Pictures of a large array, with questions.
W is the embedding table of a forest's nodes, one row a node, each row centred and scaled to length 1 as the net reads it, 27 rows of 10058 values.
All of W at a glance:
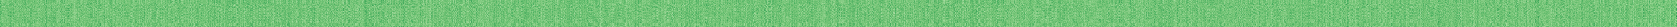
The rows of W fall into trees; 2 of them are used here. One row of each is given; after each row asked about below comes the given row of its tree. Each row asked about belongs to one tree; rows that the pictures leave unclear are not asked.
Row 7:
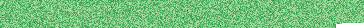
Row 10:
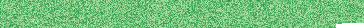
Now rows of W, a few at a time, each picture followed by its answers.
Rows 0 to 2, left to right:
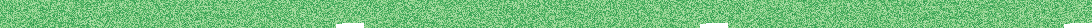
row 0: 7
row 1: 7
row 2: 7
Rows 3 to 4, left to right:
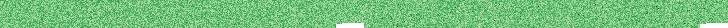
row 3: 7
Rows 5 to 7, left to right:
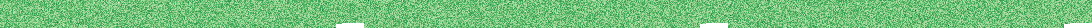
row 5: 10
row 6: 7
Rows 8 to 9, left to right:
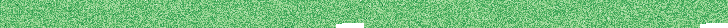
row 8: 10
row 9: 10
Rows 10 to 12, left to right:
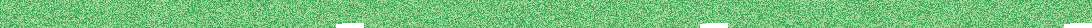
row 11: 7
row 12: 10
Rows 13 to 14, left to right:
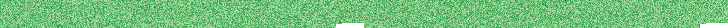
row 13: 10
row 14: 7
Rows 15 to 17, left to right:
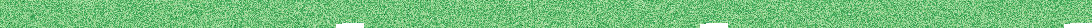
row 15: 10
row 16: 10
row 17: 7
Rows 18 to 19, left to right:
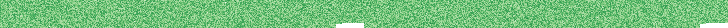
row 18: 10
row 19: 7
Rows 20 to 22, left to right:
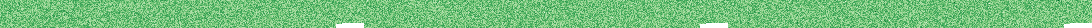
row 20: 7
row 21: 7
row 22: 7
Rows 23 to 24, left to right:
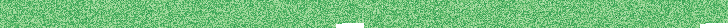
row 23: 10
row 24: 10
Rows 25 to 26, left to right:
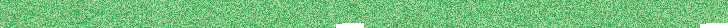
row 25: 10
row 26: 7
